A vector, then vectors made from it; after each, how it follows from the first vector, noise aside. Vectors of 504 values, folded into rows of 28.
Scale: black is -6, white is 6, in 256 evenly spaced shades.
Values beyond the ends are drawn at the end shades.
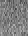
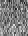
scaled up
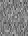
sign-scrambled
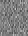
sign-scrambled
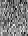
scaled up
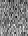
scaled up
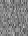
sign-scrambled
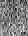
scaled up
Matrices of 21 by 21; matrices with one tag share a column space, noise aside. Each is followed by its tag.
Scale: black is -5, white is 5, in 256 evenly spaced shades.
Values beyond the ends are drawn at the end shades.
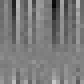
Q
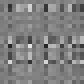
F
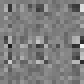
F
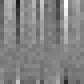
Q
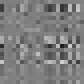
F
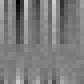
Q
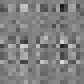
F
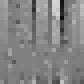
Q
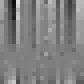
Q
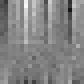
Q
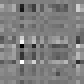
F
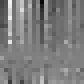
Q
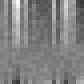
Q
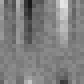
Q
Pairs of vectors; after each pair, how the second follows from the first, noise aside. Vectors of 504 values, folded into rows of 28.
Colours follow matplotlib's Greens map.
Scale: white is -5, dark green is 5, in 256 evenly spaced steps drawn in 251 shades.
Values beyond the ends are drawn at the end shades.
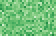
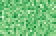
shuffled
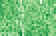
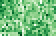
scaled up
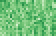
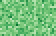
sign-scrambled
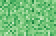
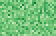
shuffled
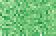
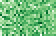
scaled up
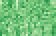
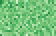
sign-scrambled
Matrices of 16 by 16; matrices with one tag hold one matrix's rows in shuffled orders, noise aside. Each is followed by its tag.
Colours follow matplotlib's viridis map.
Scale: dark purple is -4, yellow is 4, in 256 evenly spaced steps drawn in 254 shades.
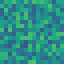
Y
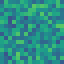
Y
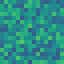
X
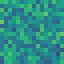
X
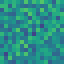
Y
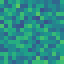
X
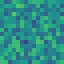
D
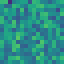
D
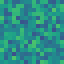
D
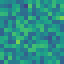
Y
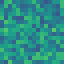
X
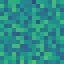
D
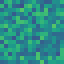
X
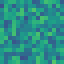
D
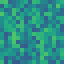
D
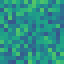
Y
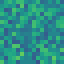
D
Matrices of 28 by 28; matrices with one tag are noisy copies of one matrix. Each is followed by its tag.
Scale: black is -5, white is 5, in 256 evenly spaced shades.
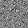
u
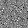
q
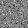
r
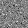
r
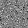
q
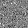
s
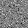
r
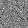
q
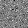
u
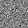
u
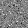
r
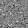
r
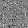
s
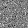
s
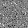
s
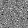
q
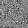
r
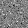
r
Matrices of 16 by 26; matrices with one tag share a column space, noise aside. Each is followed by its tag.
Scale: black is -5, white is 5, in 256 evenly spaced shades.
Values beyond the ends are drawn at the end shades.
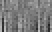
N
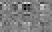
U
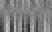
N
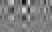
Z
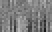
N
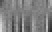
N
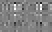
U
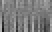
N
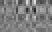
Z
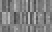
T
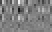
Z
